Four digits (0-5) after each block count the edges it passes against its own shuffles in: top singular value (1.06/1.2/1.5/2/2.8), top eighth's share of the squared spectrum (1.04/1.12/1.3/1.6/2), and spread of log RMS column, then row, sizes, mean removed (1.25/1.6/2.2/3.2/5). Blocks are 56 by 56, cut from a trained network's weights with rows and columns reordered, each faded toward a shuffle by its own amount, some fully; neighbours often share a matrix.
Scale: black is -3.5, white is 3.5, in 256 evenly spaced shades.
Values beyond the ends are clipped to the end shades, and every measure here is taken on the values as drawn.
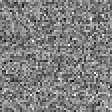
1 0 0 0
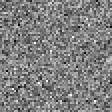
0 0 0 0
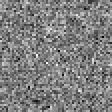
0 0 0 0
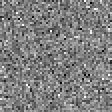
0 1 0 0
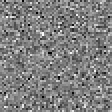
3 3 2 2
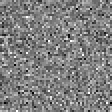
3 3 1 1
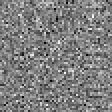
3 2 1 1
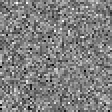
0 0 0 0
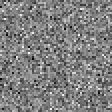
0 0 0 0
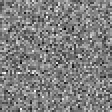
0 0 0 0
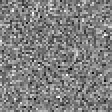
0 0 0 0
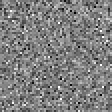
0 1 0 0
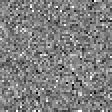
2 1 0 0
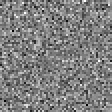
2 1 0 0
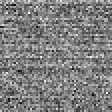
3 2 0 0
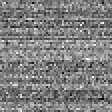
4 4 1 2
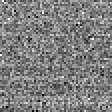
2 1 0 0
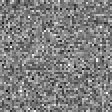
0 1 0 0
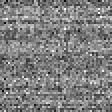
3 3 0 0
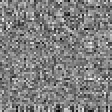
4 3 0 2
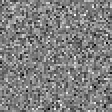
1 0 0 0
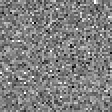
0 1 0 0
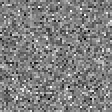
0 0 0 0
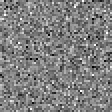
1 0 0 0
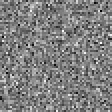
1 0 0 0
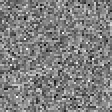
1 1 0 0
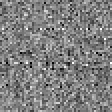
2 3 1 2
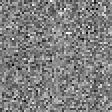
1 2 0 1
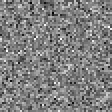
2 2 0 0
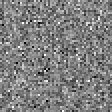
1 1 0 1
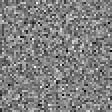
1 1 0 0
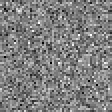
1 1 0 0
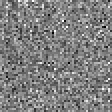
3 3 1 2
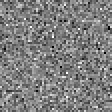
1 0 0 0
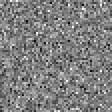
1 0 0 0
